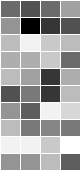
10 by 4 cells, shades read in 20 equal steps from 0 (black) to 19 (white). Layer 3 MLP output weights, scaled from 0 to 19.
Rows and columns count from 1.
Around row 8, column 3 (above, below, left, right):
18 15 9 9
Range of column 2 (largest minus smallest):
18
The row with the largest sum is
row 9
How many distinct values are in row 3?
3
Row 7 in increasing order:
7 11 16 18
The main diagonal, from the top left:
8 0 15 8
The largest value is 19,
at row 9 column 4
